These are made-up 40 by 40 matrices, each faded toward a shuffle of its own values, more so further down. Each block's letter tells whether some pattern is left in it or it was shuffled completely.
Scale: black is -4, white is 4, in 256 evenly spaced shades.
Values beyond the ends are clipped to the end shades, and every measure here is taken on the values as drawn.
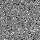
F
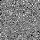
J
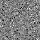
J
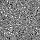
F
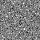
F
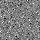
F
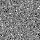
F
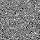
J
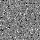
F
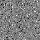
J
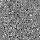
J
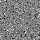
F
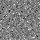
J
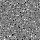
F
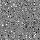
J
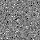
J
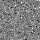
F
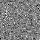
J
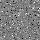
F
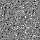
J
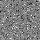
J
